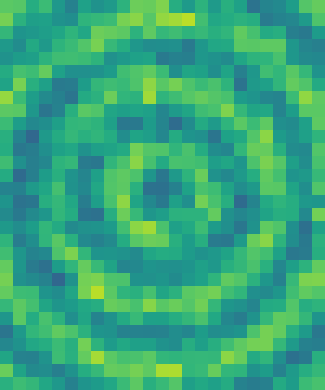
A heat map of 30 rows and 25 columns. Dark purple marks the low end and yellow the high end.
Seam: none. Slope: none. Rings: centred on the centre. Average level on the scale: 60%. Grain: blotchy.
